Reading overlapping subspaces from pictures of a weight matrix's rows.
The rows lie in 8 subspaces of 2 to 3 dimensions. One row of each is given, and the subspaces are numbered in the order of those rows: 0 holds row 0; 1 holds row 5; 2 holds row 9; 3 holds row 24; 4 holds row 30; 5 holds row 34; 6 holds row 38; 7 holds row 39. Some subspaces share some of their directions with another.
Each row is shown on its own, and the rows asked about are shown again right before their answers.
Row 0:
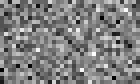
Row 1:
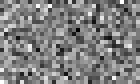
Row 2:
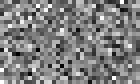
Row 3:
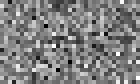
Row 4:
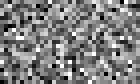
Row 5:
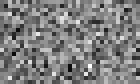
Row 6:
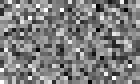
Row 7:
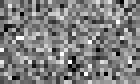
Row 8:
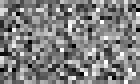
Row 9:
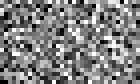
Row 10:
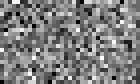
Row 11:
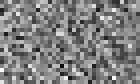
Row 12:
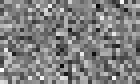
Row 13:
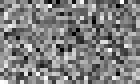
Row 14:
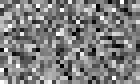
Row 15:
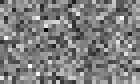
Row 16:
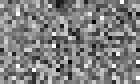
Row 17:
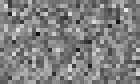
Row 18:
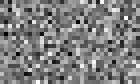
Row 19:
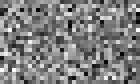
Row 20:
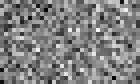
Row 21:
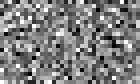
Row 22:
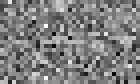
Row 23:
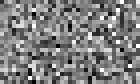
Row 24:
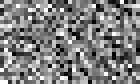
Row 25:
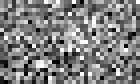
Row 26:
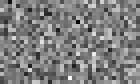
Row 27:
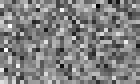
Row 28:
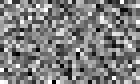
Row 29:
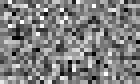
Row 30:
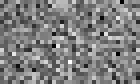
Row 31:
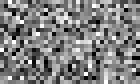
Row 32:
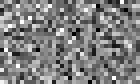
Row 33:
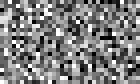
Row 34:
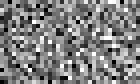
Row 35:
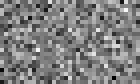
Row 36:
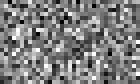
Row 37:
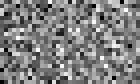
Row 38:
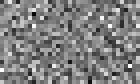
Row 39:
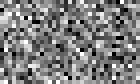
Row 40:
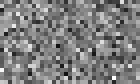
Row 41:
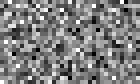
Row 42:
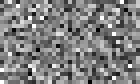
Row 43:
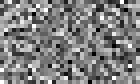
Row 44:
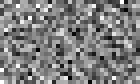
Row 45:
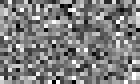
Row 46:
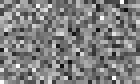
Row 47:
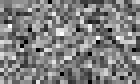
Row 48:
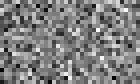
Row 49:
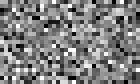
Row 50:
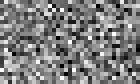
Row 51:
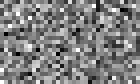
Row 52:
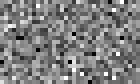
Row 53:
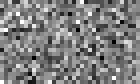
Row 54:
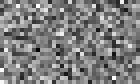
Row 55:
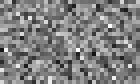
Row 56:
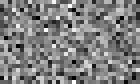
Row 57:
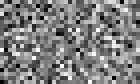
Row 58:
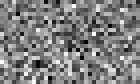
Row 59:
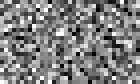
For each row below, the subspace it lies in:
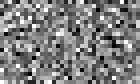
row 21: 3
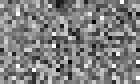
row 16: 4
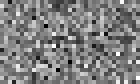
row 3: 4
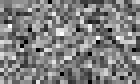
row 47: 7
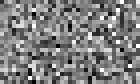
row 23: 6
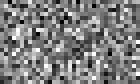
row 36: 1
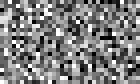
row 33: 5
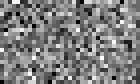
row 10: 3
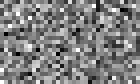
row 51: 5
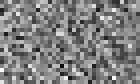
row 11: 0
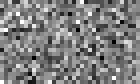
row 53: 3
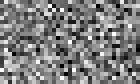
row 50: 3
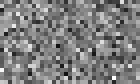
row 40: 7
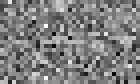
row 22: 4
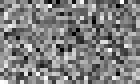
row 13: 2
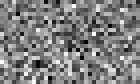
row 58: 2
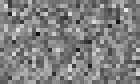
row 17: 1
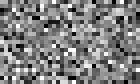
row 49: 0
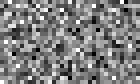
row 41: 1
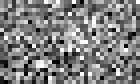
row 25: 2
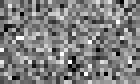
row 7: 1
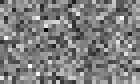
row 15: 0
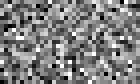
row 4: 1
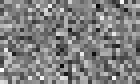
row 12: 3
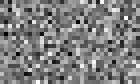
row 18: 5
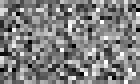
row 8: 0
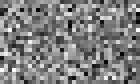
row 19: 0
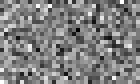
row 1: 2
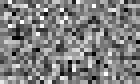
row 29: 1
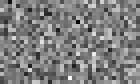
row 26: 5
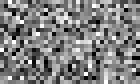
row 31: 1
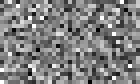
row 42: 6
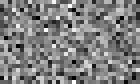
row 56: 0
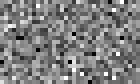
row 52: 1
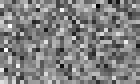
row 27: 6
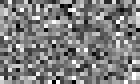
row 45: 0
